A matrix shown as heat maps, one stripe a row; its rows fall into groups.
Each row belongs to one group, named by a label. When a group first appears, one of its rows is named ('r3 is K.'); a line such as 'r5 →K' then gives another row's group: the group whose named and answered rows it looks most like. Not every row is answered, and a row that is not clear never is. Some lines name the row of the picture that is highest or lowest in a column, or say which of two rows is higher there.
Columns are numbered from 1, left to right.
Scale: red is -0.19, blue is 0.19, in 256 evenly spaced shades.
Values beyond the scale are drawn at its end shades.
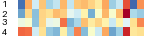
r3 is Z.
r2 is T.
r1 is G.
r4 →G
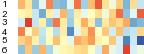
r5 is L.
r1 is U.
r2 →Z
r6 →G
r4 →Z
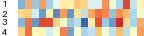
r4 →Z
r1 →G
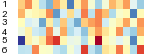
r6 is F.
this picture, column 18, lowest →6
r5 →T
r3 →Z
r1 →L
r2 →F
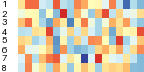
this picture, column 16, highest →1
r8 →L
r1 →L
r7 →T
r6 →Z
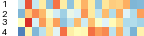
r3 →L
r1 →L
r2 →F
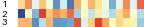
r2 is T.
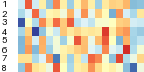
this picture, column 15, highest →5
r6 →G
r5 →G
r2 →F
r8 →L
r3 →T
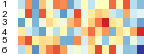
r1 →T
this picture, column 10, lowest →4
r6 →T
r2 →G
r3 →U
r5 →L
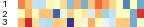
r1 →U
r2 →F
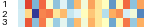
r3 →G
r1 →G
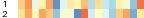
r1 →F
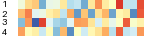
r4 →Z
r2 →F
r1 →Z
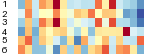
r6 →U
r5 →F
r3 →T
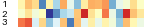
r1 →Z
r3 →G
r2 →G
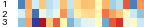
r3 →T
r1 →G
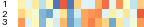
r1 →Z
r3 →Z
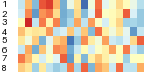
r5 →Z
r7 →Z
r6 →T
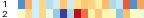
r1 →G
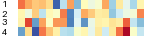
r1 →F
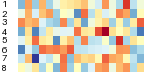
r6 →T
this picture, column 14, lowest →7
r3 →Z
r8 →Z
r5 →F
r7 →U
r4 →U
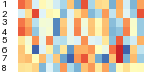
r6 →U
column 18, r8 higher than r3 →No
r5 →F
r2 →F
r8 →Z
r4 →G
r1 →F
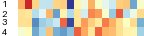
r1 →L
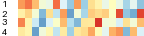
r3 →Z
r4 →U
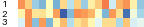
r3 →G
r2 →L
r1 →U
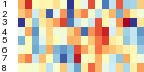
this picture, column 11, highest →3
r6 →U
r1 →L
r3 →T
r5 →U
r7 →G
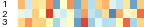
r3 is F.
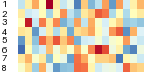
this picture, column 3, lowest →1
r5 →T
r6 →U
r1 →F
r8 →G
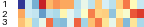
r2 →Z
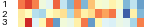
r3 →F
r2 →U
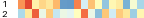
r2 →F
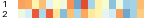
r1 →F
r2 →F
